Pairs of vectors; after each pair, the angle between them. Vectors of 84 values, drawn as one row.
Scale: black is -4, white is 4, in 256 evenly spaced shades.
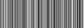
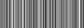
partly opposed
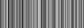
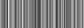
nearly opposite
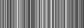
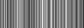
nearly parallel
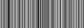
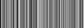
partly opposed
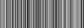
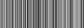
nearly parallel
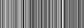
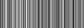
partly aligned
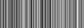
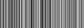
nearly parallel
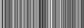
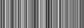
partly opposed
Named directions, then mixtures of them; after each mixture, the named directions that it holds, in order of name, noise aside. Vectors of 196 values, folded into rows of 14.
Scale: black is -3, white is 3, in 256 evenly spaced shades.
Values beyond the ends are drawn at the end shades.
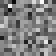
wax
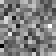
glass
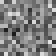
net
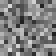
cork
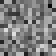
net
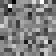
wax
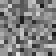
cork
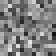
cork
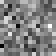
glass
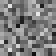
cork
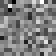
wax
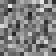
net, wax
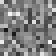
net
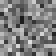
cork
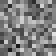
cork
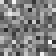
net, wax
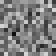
net, wax
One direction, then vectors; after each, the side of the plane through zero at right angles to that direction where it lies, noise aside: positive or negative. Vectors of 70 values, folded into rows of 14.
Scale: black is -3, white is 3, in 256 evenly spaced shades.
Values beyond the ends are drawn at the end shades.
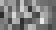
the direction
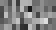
positive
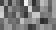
negative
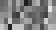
negative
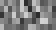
positive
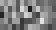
positive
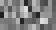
positive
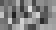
negative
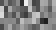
negative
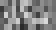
positive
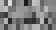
positive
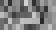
negative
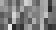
positive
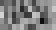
negative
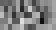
negative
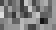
negative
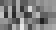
negative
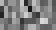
positive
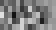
negative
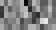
positive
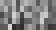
positive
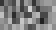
negative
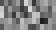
negative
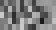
negative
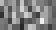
positive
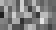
positive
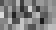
negative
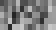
negative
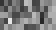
negative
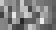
positive
